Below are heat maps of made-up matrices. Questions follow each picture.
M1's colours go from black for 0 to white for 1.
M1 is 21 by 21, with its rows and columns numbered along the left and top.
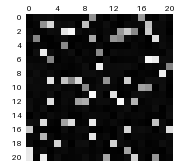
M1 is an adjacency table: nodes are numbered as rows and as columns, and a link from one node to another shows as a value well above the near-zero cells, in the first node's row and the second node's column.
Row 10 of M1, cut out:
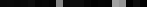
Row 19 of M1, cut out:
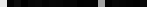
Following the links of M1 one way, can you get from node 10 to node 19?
yes
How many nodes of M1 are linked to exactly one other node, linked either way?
0
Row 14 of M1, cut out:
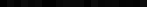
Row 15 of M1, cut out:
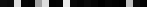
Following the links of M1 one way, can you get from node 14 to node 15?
no
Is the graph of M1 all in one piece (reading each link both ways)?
yes
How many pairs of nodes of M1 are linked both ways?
8
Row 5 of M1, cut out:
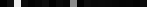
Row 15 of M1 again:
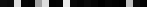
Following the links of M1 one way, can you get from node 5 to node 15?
yes
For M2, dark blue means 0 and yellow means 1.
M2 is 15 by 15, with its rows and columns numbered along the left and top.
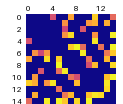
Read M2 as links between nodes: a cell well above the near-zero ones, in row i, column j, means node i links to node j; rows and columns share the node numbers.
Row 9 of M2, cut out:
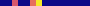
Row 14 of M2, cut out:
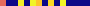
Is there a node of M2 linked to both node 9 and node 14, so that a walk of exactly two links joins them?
yes
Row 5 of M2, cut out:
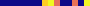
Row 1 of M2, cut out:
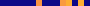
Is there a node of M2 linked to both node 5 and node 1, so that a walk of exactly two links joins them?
no
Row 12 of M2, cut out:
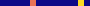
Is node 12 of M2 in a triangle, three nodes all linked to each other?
no
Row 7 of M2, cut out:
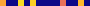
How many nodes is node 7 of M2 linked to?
5
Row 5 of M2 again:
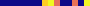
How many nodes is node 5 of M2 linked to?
5
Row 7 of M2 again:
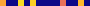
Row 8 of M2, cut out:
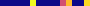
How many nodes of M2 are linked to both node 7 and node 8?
2
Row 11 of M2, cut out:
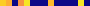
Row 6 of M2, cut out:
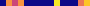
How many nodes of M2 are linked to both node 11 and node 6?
3
